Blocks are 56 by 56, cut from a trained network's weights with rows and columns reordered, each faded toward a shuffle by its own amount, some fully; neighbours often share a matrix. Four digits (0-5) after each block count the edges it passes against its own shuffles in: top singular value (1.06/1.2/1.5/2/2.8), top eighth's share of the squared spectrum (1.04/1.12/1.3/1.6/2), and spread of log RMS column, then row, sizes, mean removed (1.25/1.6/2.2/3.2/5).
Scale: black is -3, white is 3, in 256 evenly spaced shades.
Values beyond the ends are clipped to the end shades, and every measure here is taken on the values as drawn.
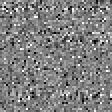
3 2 0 2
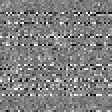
4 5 0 4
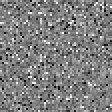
1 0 0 0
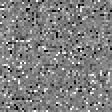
0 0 0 0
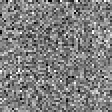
3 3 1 1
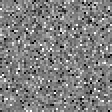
1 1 0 0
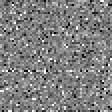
2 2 0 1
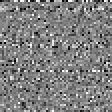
3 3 0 3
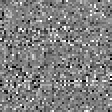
3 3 0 2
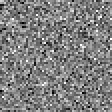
0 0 0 0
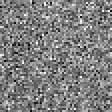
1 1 0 0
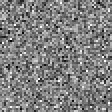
0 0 0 0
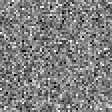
0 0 0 0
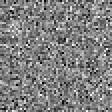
3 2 0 1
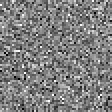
2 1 0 0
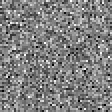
1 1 0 0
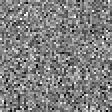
2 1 0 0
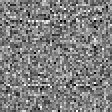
3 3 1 1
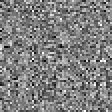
4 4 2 2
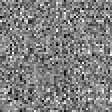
4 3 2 2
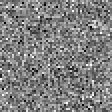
0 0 0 0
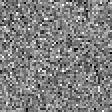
0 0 0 0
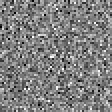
2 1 0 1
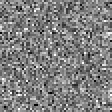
3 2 0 1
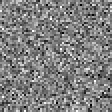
0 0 0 0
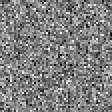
0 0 0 0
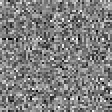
4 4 0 2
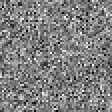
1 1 0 0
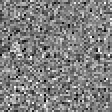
2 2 1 1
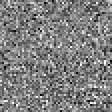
2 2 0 1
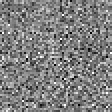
3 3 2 2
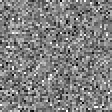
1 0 0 0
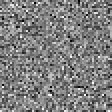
3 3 1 2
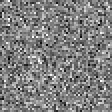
2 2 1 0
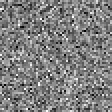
2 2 0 0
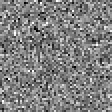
1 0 0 0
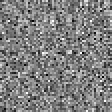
3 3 1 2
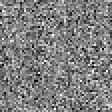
1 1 0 0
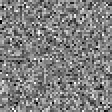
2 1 0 0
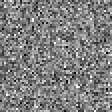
1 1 0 0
